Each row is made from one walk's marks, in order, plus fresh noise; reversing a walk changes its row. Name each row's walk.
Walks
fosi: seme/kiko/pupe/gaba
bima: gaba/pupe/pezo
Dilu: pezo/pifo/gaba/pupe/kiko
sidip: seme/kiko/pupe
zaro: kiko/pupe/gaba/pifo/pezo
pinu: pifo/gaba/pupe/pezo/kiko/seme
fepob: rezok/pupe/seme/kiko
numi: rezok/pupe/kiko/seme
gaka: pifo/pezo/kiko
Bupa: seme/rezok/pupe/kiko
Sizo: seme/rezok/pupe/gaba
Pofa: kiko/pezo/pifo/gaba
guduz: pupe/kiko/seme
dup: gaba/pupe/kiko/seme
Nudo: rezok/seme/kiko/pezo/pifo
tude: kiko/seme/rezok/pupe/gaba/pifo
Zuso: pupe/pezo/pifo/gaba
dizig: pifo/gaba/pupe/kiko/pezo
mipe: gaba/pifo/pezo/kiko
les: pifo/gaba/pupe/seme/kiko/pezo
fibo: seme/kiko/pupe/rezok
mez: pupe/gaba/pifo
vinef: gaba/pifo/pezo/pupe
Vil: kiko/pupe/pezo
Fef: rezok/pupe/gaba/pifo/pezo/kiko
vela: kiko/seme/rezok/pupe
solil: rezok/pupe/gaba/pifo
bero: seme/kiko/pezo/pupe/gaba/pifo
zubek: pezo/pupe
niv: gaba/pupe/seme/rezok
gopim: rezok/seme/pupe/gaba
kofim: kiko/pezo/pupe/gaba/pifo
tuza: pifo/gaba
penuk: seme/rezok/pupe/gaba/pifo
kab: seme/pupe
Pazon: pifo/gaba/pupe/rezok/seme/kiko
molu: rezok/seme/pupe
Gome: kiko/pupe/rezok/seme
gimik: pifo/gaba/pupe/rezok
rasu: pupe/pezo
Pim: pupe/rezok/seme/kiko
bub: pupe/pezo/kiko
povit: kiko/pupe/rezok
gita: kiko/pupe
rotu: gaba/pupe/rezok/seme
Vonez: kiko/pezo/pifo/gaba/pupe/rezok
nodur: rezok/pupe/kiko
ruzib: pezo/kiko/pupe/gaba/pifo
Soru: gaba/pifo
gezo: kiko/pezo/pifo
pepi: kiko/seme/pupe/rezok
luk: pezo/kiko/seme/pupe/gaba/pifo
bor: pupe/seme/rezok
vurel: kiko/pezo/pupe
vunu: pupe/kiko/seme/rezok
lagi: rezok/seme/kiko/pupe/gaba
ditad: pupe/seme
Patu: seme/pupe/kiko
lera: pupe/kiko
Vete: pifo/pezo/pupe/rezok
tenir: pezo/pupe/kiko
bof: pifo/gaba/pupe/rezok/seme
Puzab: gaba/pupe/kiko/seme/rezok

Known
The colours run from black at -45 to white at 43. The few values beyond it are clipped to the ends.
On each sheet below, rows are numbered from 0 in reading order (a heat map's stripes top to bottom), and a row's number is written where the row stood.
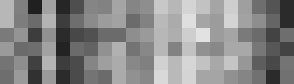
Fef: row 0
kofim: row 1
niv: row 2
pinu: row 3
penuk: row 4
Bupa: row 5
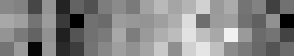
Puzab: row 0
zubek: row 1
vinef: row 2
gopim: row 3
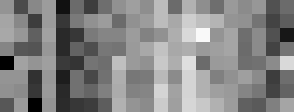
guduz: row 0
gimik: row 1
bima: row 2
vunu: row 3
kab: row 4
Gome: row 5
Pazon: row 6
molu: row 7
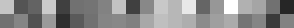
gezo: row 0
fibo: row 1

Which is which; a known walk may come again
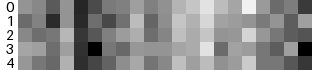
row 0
vinef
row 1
vela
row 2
bero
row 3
zubek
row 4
luk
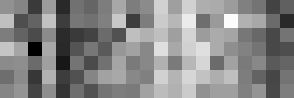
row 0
Pazon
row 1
gezo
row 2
bor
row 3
nodur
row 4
dup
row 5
penuk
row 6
pepi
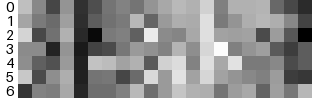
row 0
Vete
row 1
vurel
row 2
rasu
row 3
rotu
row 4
tuza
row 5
lera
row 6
sidip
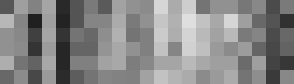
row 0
Patu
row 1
Fef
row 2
tude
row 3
bof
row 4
dizig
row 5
fibo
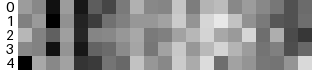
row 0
numi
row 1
gopim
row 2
zaro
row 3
lagi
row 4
kab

